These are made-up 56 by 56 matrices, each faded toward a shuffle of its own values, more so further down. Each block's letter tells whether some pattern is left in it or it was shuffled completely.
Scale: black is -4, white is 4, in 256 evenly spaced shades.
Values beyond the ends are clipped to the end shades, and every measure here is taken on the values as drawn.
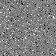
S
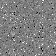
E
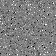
S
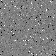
S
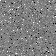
S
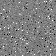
E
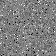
S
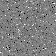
S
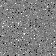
E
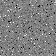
S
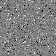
E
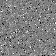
S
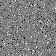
S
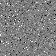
S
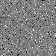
S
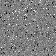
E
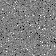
S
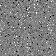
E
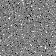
S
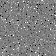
E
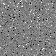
E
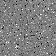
E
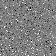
S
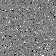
S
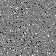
S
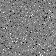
S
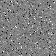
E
